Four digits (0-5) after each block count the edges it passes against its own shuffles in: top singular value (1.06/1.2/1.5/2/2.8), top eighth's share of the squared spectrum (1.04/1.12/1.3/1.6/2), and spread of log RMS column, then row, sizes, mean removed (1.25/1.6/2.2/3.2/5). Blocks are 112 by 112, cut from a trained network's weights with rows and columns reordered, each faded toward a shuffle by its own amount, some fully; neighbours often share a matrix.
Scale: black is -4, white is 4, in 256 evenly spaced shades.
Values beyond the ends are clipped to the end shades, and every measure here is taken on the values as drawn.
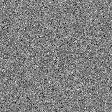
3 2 0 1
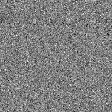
3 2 0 1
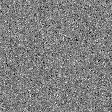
0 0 0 0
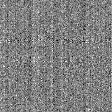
3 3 2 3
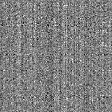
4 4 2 3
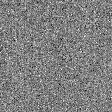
1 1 0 0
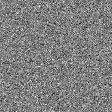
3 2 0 1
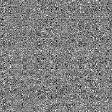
2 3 3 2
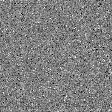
1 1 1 0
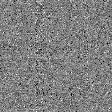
2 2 2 0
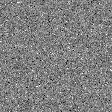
0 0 0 0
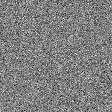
2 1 0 0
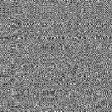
4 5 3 3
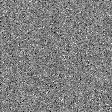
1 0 0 0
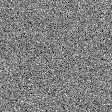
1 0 0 0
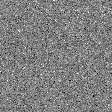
0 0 0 0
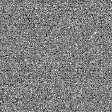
2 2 2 1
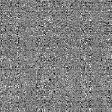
3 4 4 2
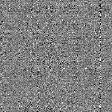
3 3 3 2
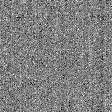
2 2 0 1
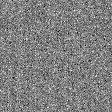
1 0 0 0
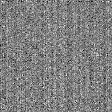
3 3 1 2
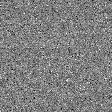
1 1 1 0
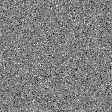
0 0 0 0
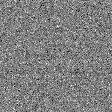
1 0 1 0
